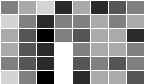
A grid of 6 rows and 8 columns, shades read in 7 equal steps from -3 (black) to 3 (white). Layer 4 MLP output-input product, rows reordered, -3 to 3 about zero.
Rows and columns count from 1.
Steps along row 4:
down down up down up same down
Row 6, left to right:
2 0 -3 3 -2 1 1 -1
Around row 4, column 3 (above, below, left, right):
-3 -2 -1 3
